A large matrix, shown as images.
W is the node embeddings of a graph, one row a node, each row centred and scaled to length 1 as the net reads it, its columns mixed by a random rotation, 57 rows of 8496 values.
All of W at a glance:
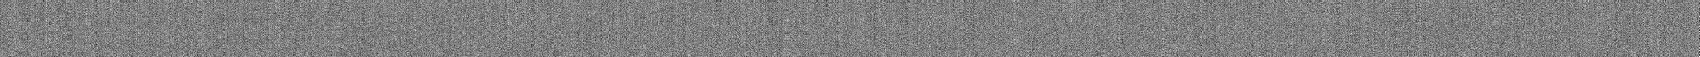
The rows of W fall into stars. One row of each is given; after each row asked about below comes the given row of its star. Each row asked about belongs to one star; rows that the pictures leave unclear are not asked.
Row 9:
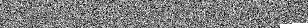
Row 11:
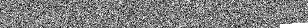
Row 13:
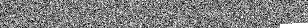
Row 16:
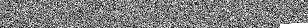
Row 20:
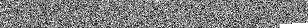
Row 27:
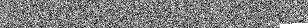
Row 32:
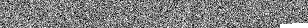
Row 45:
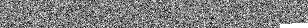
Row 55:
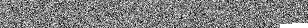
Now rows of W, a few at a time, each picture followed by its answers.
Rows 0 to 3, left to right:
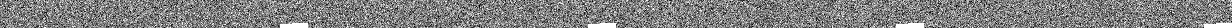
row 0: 32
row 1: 32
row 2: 16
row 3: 27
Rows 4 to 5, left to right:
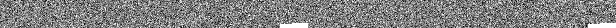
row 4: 9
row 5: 32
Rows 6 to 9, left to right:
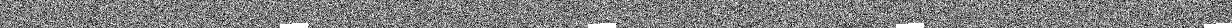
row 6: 9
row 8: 11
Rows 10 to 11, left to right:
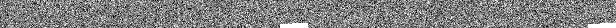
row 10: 32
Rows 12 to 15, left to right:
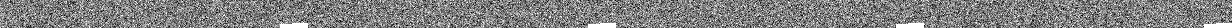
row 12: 27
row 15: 55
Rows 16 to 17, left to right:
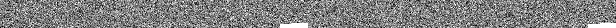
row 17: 55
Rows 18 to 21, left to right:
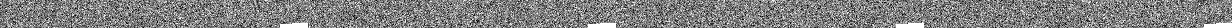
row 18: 13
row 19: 13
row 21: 11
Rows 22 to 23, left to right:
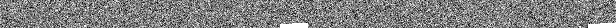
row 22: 16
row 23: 45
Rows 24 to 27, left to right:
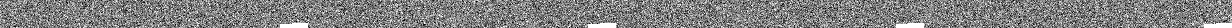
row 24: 11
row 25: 27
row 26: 9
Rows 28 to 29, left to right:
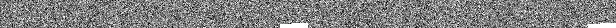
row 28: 9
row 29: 55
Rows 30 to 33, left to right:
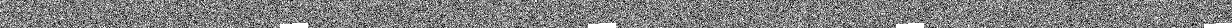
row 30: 27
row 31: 45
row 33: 16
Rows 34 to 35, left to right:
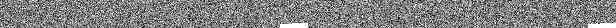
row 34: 13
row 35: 9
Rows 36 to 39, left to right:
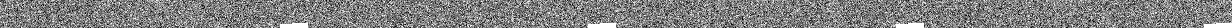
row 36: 20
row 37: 9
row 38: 27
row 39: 13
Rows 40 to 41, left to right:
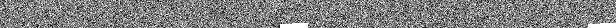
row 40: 32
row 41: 16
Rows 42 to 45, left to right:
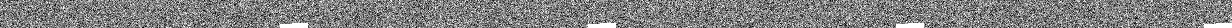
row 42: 13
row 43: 55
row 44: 16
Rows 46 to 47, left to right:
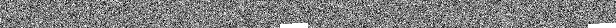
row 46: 11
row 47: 45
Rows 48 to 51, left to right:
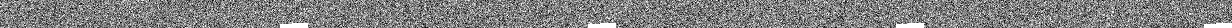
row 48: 13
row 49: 27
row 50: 45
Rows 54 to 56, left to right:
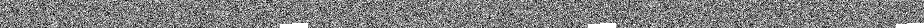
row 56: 45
